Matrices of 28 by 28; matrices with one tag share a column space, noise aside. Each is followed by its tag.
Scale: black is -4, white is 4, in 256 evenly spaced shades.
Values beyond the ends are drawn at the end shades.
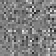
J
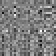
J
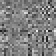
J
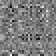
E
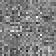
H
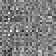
H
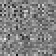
E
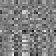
J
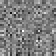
J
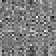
H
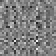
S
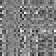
J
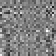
J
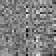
J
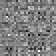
H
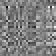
S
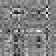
J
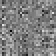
J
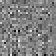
J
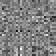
H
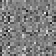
H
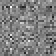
S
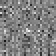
J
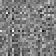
J
